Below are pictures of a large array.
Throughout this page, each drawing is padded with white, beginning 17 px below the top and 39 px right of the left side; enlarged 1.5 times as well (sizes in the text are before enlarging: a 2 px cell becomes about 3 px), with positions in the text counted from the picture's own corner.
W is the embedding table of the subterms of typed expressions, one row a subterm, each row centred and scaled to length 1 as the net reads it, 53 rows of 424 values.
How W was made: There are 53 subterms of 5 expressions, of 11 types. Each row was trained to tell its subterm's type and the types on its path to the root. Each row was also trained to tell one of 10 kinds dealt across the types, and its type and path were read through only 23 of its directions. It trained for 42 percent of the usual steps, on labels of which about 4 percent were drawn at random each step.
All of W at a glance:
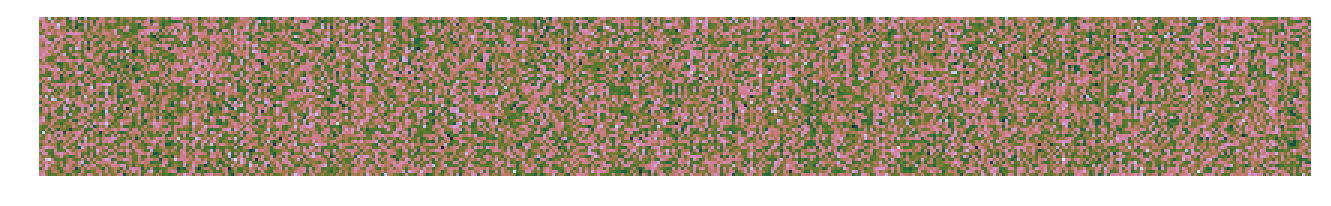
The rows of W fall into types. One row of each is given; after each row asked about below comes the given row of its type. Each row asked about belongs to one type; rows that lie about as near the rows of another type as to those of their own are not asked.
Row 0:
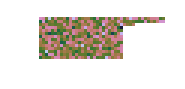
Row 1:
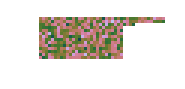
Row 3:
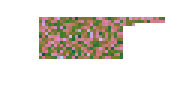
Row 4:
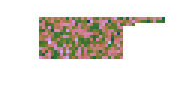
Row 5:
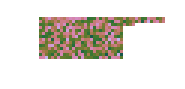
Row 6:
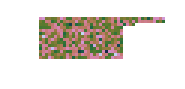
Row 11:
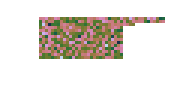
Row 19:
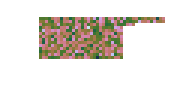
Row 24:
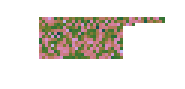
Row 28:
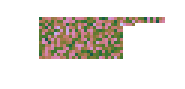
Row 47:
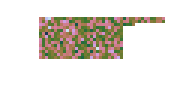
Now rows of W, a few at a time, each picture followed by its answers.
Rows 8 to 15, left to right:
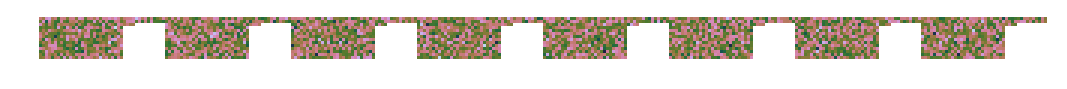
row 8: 4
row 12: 28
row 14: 0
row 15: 11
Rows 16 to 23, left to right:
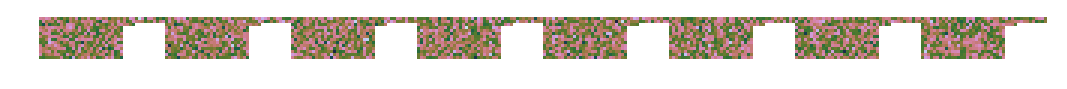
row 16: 11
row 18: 0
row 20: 3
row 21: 11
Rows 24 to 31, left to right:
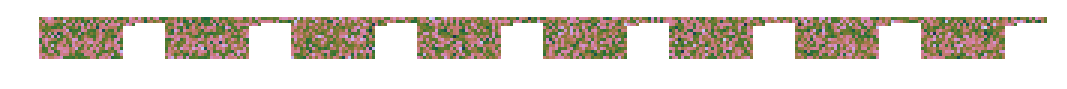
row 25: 6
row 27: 1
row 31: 24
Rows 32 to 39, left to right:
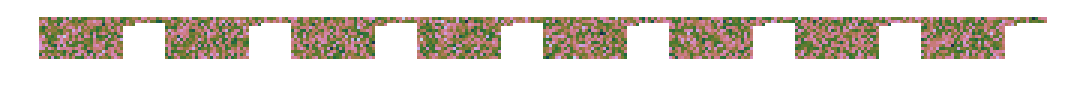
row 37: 1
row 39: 28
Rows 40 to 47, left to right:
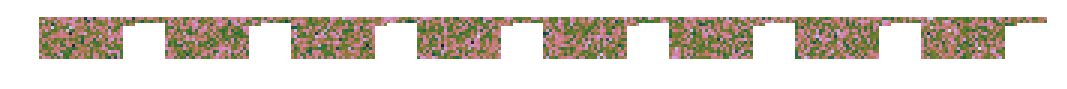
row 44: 0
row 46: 28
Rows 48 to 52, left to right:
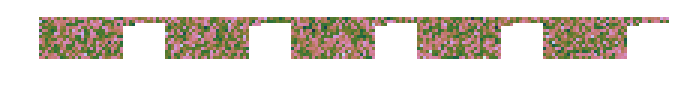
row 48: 1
